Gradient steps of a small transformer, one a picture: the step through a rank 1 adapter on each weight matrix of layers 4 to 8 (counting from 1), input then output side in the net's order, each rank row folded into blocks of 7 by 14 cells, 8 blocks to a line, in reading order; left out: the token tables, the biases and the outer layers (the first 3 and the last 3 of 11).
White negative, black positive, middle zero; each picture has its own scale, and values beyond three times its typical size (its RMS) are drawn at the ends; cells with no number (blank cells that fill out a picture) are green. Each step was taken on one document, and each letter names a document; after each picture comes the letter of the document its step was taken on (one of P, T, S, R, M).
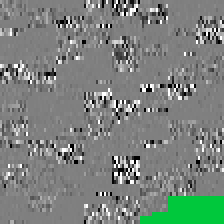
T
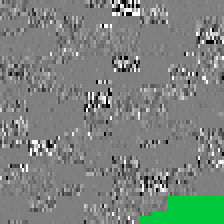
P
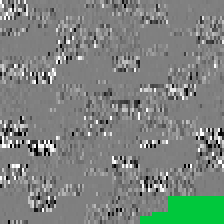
P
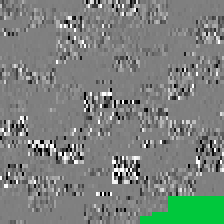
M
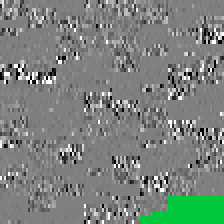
T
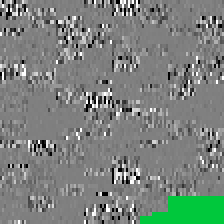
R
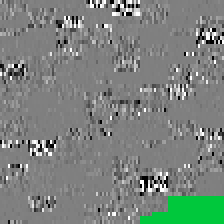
P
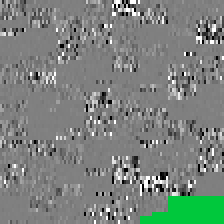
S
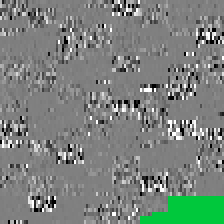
P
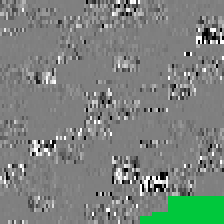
S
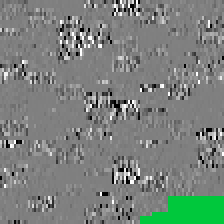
R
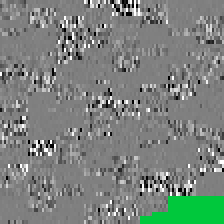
P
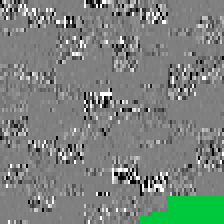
M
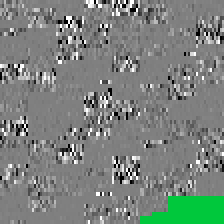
M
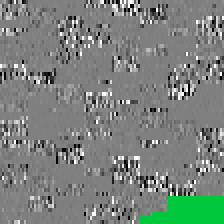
R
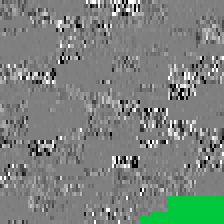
S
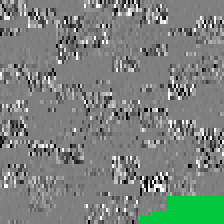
T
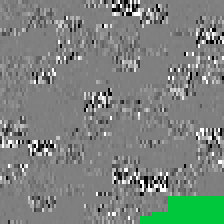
P
